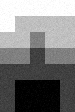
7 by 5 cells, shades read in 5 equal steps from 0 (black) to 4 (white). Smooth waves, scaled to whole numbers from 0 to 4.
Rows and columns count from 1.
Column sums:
16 13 11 13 15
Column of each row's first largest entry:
1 1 1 1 1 1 1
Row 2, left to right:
4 3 3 3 3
